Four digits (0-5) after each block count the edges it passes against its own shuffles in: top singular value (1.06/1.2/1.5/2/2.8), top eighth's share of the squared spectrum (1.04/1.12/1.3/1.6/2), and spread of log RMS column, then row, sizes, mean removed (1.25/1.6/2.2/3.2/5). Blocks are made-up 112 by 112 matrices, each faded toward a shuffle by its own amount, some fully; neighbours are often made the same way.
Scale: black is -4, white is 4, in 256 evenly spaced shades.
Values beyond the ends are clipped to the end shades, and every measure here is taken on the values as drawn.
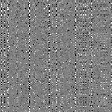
5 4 3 2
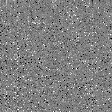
3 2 1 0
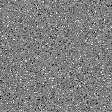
2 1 0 0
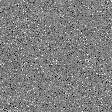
2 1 0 0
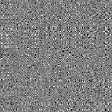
5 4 3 3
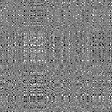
5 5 3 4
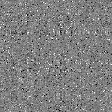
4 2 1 1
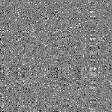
4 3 2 2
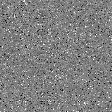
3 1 0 1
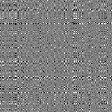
5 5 4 4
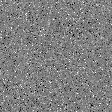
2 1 0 0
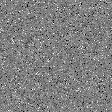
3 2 0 0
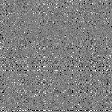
4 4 2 3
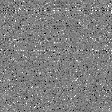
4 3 1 2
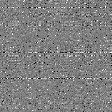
4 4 1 3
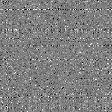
4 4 2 3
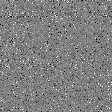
3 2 0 1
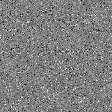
3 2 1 1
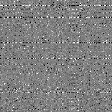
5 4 1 3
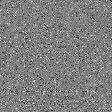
3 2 0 1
